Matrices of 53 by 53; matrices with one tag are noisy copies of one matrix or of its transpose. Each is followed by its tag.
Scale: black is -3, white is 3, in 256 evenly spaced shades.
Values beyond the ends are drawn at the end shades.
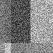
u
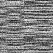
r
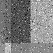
u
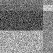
u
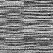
r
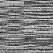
r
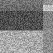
u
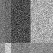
u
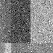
u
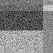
u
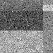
u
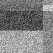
u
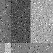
u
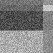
u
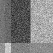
u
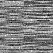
r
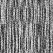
r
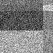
u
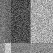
u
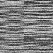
r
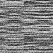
r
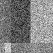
u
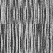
r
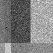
u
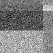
u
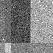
u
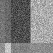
u
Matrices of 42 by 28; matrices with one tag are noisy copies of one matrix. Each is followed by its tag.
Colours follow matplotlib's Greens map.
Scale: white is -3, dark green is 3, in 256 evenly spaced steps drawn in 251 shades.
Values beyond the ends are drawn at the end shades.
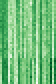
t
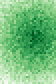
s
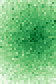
s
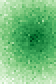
s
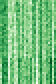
t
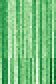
t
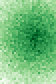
s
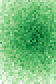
s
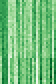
t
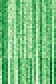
t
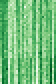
t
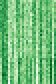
t
